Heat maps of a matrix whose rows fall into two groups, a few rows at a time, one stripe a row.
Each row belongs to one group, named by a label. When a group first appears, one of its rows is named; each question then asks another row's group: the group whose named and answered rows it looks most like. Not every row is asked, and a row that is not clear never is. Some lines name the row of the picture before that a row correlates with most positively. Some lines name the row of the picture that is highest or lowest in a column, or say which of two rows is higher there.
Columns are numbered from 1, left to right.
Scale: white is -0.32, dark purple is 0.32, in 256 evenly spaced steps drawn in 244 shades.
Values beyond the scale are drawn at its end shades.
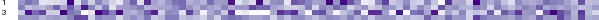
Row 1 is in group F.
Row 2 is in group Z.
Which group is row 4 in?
F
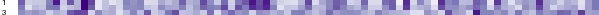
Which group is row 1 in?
Z
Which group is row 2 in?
Z
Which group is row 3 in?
F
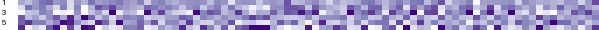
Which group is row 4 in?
Z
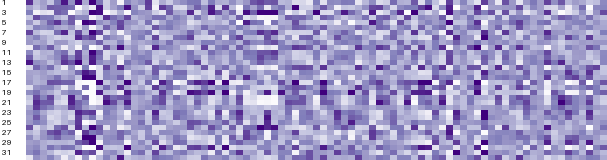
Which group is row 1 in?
Z
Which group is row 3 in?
Z
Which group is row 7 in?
Z
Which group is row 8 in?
F
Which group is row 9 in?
Z
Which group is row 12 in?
Z
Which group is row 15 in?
F
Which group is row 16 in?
F
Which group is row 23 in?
F
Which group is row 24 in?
F
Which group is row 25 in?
F
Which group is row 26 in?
Z
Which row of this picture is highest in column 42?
3
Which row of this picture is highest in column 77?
21
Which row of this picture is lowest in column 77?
3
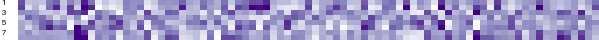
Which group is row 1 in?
Z
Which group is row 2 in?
Z
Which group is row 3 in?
F
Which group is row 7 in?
F
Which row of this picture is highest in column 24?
2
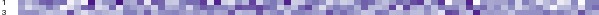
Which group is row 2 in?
Z
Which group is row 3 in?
F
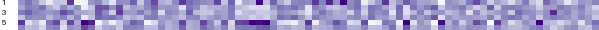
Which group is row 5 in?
Z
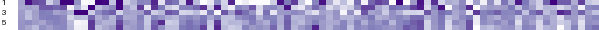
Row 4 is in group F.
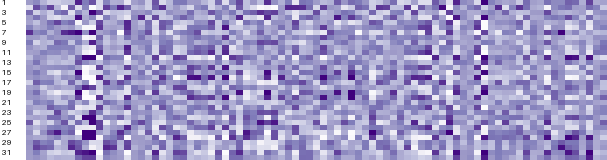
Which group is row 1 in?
F
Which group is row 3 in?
Z
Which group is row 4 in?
F
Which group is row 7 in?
Z
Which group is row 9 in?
Z
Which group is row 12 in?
F
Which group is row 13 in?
F
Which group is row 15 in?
F
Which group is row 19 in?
F
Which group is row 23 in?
Z
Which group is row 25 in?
Z
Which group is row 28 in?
F
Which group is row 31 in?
F
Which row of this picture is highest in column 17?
4
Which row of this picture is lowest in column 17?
27
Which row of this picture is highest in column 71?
2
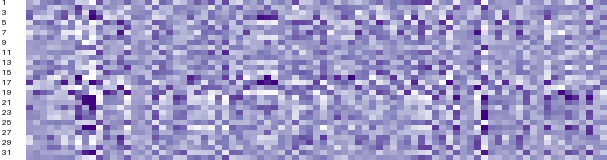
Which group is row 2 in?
F
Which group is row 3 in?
Z
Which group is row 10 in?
F
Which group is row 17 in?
Z
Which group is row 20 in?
F
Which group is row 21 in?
F
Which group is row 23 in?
F
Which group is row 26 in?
F
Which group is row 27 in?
F
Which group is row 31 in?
F
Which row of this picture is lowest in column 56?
19
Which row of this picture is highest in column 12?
19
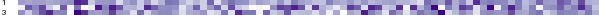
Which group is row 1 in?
F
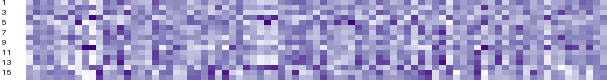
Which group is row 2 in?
F
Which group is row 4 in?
Z
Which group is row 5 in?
F
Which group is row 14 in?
Z
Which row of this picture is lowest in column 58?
10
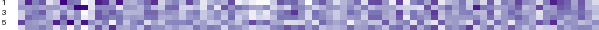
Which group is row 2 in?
F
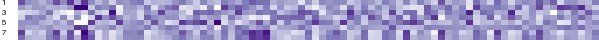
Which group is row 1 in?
Z
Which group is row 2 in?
F
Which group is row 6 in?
F
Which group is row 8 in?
Z
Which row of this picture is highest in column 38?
4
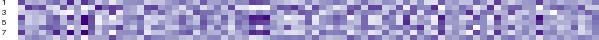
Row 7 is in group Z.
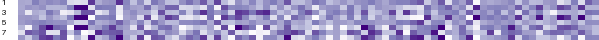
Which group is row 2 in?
F
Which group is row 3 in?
Z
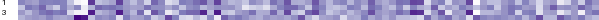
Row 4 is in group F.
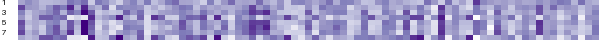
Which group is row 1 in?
F
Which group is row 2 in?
Z
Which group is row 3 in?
Z
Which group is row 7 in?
Z
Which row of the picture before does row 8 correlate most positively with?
3
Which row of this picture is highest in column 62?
1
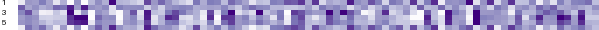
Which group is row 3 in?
F
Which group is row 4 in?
F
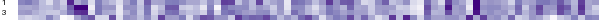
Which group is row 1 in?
F
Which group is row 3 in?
F
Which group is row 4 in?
Z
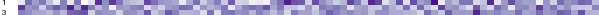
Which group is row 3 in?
F
